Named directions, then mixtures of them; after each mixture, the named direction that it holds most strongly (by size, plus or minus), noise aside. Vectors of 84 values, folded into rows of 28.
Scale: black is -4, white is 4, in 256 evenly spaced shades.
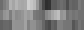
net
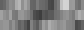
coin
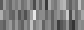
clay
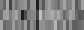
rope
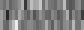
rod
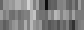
net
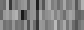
rope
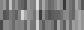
rope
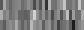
clay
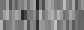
rope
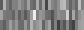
clay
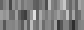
clay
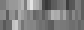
net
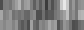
coin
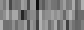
rope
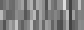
clay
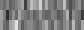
rod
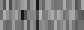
rope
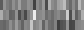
clay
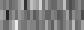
rod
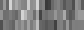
rope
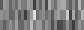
clay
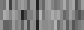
rope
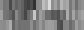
net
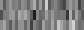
clay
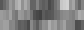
coin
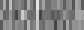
rope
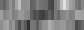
coin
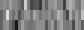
rod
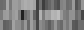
rope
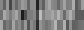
rope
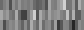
clay
